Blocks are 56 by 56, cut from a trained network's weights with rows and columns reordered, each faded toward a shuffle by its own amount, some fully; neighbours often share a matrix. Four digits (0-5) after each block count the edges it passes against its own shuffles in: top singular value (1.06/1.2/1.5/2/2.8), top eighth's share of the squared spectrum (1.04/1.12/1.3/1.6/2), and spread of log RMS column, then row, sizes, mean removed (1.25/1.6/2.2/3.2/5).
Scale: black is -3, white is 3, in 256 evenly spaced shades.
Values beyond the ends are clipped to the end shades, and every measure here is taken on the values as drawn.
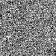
3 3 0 0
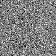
3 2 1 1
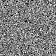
1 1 0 0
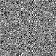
3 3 2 0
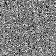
0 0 0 0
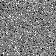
0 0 0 0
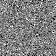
0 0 0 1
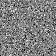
0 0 0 0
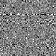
4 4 1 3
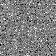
2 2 0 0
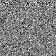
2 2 0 1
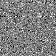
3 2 0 1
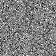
1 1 0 0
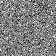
0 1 0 0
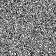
1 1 0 0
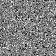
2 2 0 0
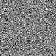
3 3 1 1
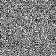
3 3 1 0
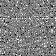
2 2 1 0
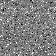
0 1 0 0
